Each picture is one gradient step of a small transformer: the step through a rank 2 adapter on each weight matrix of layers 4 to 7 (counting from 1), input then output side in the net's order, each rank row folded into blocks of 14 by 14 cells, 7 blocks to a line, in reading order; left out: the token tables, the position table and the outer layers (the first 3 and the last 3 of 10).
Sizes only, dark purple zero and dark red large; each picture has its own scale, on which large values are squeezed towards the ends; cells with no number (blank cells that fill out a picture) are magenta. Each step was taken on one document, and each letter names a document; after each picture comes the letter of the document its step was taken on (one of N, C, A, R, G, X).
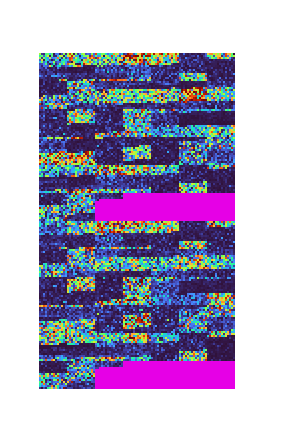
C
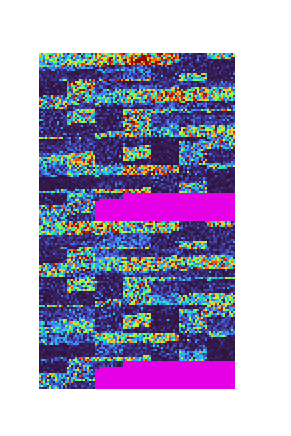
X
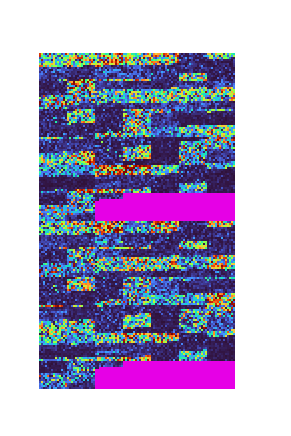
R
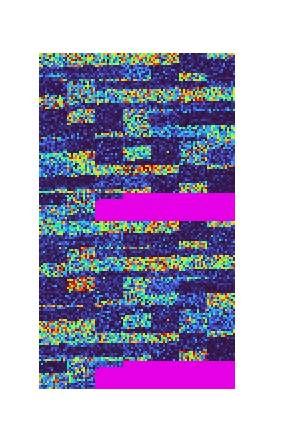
C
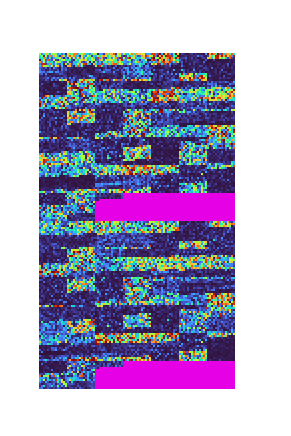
R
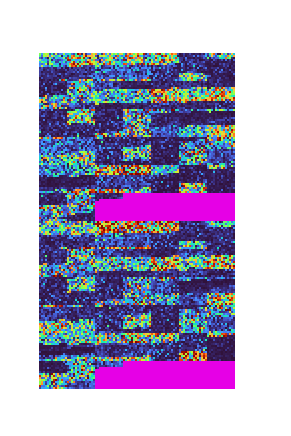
C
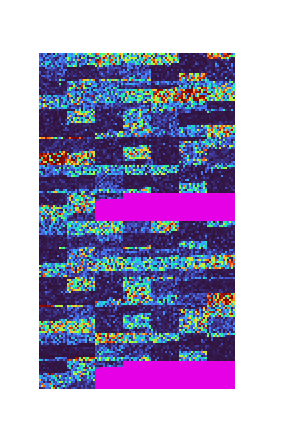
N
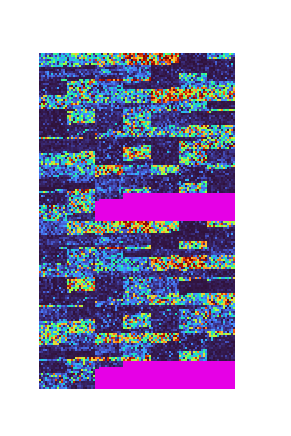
N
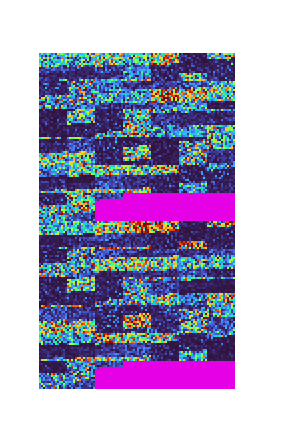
N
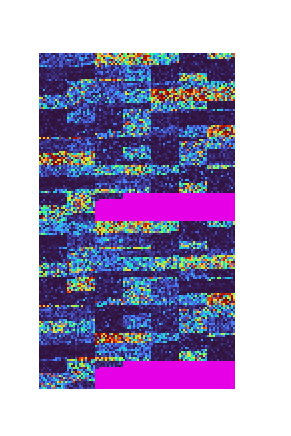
N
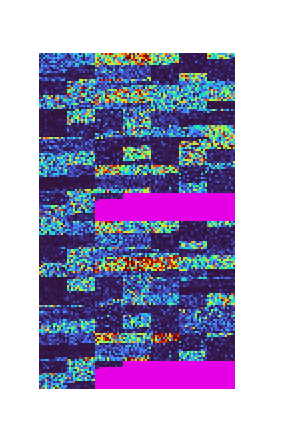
N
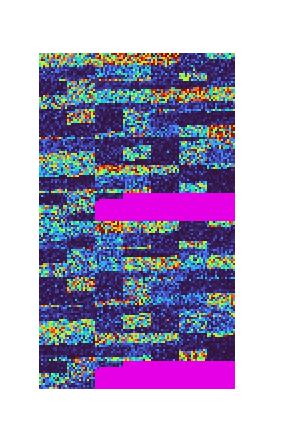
C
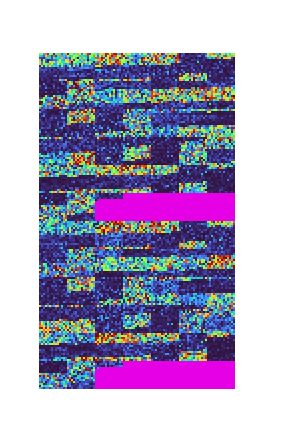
R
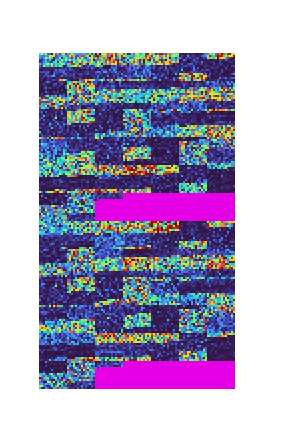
R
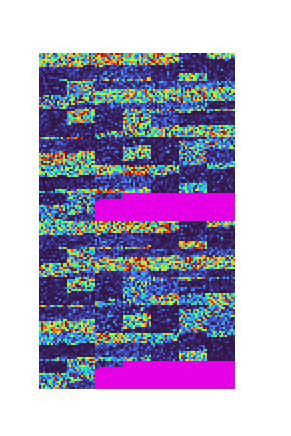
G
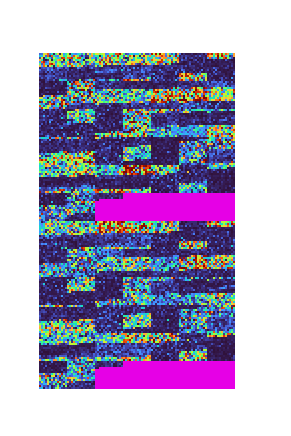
X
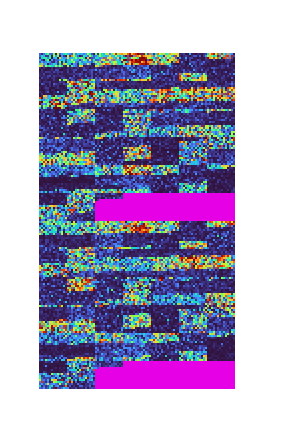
R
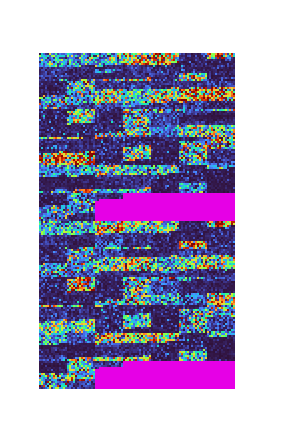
X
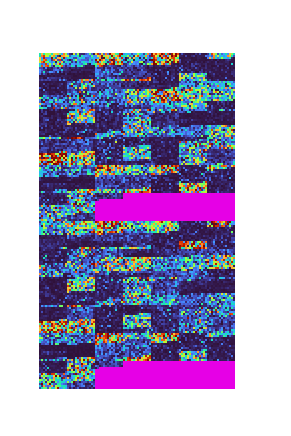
N
